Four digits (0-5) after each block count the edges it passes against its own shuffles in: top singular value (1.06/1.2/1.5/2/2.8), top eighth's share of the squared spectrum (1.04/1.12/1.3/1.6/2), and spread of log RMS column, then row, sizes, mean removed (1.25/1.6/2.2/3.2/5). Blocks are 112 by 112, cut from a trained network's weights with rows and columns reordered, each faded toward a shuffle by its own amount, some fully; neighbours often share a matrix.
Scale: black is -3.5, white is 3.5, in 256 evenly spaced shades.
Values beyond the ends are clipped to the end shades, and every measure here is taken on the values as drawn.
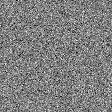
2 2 0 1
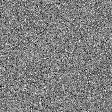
0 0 0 0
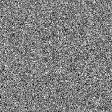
2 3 1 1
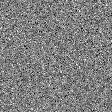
0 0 0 0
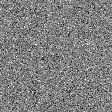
0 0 0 0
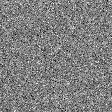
0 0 0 0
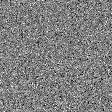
0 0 0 0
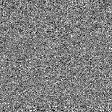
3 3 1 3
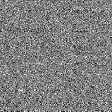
2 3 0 3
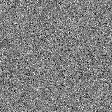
1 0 0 0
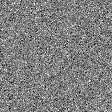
1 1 1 0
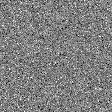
1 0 1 0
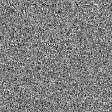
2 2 0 2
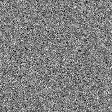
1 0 0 1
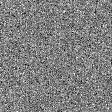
1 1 0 0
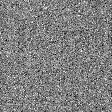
1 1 0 0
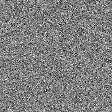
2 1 1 0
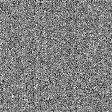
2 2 0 2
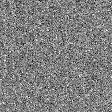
1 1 0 1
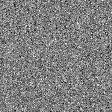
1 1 0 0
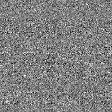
3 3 1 3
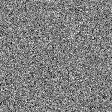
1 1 0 0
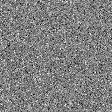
1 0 0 0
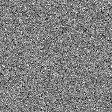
2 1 1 0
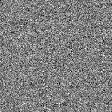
2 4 1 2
